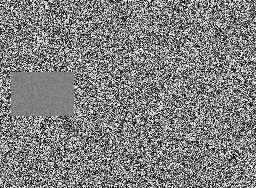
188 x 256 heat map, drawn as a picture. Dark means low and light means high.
Calmest part: middle left. Stripes: none. Slope: none. Histogram: flat. Odd patch: calmer, in the middle left.
